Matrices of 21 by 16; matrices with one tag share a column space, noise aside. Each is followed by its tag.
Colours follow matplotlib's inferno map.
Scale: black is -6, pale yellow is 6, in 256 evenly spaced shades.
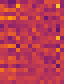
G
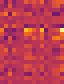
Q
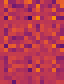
G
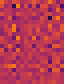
G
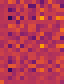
G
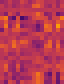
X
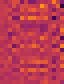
G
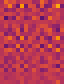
G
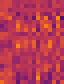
X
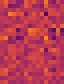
Q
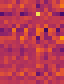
Q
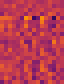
X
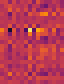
Q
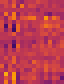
X
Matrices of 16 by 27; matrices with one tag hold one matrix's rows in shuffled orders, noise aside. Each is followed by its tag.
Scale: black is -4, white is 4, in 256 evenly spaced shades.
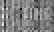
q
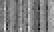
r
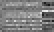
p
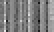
r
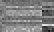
p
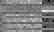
p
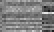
p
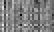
q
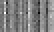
r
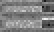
p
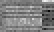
p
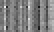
r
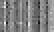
r
